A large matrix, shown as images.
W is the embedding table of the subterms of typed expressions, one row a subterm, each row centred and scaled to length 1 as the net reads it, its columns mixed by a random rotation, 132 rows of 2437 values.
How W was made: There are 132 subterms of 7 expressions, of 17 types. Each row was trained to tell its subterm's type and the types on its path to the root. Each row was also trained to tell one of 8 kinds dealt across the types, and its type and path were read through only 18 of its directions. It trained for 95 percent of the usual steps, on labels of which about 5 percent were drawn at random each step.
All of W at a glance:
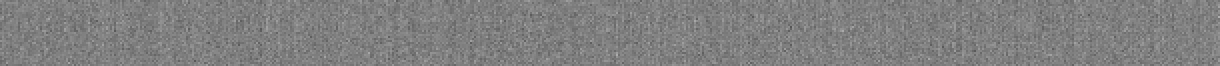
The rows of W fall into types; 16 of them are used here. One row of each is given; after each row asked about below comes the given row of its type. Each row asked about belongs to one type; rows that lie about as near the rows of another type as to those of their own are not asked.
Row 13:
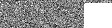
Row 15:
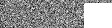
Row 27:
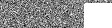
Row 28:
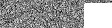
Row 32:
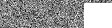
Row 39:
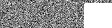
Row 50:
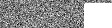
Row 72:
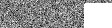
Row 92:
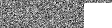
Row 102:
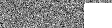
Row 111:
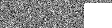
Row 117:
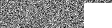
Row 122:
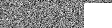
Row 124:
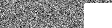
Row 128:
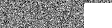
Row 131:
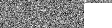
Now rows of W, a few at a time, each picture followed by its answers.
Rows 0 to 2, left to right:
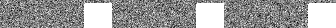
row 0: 117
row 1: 128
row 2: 72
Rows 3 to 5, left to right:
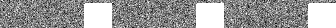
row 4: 102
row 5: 111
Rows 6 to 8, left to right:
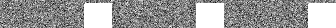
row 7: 39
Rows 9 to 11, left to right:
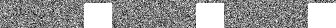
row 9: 27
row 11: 92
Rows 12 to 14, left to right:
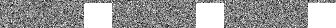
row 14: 32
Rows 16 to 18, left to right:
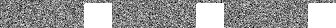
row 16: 72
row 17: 122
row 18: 131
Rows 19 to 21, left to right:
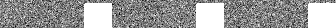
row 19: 13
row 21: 92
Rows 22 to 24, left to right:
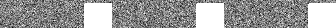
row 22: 131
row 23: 111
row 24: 128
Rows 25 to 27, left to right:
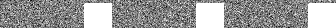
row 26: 117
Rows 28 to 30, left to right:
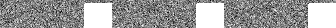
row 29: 28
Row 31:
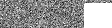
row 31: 15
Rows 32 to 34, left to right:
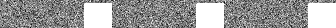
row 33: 122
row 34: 32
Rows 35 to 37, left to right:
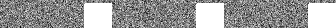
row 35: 124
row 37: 122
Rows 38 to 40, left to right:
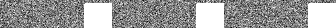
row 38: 39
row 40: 122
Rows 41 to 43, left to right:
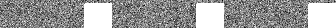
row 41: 122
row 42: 92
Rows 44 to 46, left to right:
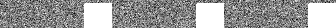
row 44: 102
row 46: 122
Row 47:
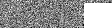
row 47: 131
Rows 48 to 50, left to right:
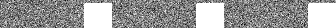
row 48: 27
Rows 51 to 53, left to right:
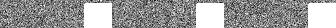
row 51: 111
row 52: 122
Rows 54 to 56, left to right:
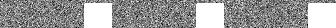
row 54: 131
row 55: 122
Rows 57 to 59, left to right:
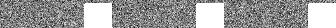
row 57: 102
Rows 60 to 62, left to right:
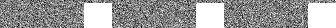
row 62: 117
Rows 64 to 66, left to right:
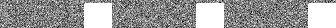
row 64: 27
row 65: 92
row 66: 32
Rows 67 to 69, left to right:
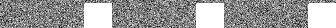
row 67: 128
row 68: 128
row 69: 124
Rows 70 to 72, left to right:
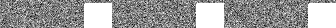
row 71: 117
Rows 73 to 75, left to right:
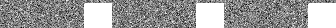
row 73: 15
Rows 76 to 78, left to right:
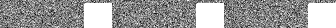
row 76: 124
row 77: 128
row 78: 102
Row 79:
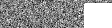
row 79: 111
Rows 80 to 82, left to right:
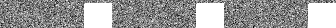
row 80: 102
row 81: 28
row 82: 39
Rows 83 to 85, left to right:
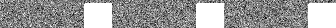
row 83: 15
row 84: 131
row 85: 32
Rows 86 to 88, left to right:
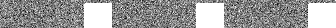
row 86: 27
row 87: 27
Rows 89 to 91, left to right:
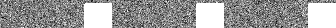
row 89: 102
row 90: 117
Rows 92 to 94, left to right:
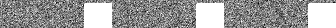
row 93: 27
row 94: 128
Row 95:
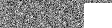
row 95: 72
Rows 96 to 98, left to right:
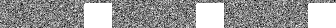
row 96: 72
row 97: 72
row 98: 92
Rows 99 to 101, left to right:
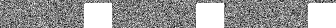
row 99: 39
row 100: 128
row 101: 102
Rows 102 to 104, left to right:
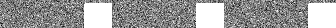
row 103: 131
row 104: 92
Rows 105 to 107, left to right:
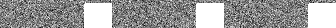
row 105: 124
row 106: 72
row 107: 111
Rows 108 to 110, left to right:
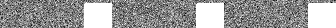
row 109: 102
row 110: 92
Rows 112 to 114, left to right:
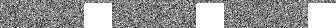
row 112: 111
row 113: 13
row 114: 27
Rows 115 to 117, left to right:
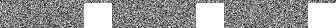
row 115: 13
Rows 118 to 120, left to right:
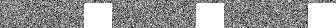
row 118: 13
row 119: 32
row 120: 131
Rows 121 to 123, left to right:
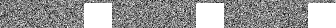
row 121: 128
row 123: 131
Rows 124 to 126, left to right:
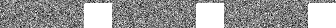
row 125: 50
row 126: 124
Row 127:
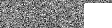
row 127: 13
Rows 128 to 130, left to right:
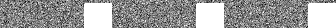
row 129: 92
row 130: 117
